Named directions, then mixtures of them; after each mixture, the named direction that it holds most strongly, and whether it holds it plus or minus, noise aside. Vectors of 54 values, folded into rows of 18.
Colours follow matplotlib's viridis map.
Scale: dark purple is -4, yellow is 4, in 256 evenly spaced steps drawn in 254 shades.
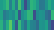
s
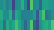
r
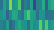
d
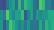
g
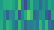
s, plus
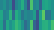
r, plus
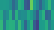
r, plus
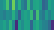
r, minus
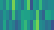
r, minus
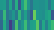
s, minus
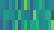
s, minus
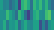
d, minus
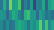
d, plus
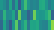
s, minus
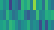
d, minus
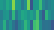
r, minus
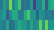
d, plus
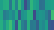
s, plus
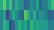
g, minus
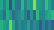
d, minus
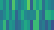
r, minus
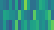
s, minus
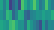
d, minus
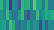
d, minus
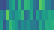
g, plus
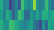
d, minus
